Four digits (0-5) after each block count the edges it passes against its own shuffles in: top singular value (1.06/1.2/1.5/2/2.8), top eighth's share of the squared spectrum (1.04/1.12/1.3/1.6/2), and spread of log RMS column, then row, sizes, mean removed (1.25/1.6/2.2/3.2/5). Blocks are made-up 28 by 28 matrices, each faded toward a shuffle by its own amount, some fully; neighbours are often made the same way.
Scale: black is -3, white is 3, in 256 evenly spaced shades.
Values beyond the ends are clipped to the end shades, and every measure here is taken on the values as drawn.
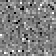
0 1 0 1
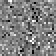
2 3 1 0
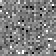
1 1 0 0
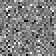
3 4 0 1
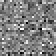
3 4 1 2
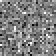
1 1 0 0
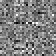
3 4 1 2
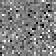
0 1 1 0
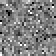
0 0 0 0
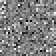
1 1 0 0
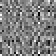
4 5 3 2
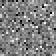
0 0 0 0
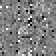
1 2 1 0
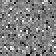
0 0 0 0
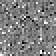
0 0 0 0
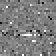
2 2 0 1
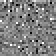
0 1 0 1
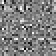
3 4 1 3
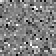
0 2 0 1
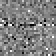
3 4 0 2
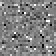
2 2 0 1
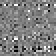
3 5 2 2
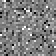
0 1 0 0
